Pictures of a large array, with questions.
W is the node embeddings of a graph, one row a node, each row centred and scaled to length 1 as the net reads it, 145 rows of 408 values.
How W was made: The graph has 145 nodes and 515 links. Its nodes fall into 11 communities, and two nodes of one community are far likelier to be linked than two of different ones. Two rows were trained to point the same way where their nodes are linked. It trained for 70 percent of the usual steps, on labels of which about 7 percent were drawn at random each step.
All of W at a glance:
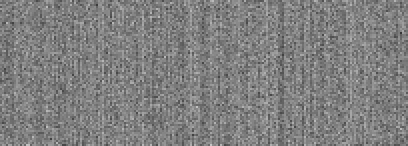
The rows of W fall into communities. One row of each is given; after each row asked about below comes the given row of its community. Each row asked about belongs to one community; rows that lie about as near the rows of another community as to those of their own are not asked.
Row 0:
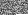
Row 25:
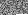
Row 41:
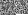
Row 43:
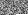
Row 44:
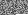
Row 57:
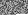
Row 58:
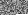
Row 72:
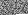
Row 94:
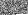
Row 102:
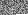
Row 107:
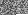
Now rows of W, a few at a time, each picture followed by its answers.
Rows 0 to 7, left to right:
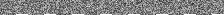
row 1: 0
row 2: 43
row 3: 0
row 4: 58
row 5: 94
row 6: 41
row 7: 102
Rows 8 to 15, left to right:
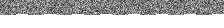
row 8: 107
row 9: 43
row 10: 57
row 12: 94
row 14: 25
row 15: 94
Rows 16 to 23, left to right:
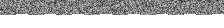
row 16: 107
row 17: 43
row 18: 25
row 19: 94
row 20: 44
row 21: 58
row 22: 25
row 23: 25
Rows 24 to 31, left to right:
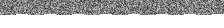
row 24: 41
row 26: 0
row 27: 25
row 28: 94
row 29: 107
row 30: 57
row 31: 58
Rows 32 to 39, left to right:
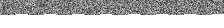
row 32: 107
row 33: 94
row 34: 41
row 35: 44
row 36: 72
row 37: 43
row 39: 43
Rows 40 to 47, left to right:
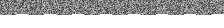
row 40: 57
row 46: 107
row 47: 58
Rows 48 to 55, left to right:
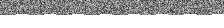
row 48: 41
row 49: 44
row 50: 41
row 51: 57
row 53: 72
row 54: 44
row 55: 57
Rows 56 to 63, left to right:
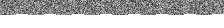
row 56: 41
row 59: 43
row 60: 94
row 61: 57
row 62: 0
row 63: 102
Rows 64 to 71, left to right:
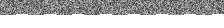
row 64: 94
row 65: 58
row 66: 44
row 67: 94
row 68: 41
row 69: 72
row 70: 72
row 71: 25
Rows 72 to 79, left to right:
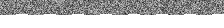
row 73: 58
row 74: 94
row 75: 102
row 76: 57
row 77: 43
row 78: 57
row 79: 107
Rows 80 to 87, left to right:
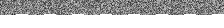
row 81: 25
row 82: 102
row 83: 25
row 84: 94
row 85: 58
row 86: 107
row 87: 44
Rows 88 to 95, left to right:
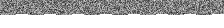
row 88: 58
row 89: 102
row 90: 25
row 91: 41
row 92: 41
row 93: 25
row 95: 102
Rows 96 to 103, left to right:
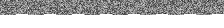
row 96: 57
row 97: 0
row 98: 57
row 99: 44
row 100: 57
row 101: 94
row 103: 94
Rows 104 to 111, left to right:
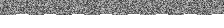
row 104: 43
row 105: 107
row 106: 41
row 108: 58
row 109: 57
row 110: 43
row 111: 57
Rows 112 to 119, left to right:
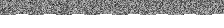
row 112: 44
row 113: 41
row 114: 57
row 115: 94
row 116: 102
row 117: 25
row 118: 25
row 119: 102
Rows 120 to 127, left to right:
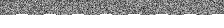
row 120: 107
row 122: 25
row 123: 25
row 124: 58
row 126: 0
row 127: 43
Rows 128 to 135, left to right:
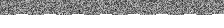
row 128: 44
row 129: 43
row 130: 58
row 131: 41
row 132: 58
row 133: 25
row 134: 102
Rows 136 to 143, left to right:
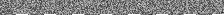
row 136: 57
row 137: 41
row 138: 102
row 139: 72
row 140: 41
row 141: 94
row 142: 43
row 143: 102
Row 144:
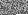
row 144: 41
